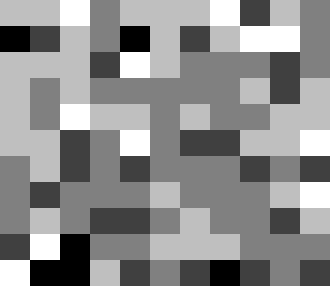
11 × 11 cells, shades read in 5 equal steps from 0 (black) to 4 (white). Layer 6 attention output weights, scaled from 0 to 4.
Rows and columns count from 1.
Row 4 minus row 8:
1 1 1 0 0 -1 0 0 1 -2 -1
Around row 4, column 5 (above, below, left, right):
4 3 2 2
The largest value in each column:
4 4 4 3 4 3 3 4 4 4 4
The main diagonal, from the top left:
3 1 3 2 3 2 2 2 2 2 1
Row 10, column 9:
2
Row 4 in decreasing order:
3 3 3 3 2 2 2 2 2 2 1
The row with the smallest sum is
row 11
